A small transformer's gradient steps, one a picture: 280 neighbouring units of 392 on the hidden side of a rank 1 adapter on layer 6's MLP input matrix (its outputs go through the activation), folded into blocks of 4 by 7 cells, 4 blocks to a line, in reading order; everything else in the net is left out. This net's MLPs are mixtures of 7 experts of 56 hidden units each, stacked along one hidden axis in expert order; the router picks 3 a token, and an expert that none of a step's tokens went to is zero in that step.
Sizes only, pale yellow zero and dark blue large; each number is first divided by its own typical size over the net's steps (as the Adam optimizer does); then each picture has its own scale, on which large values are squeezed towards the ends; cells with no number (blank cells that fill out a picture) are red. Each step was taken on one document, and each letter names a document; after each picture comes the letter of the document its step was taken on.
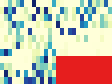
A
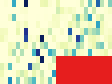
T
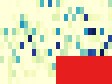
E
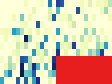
E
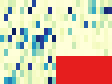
T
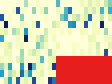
T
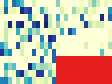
A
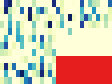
A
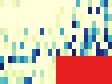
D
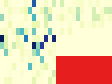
T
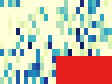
A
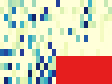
A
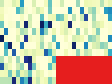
T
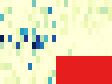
T
